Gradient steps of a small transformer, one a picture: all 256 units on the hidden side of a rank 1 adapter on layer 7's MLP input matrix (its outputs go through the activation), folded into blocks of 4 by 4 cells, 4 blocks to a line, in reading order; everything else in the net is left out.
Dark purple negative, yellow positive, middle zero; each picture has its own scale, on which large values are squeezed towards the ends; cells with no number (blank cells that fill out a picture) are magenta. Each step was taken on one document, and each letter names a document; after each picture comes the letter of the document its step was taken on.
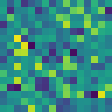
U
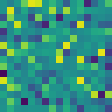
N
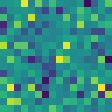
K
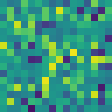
K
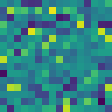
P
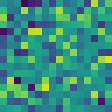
P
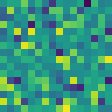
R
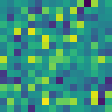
P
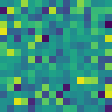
N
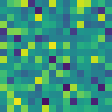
U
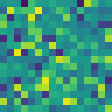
R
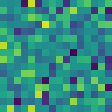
K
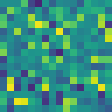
R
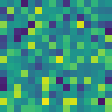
R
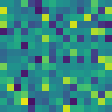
K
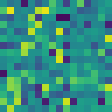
P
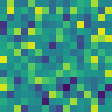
U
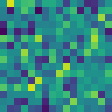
U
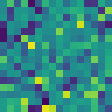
U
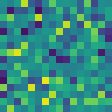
P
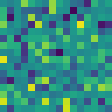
R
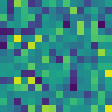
U
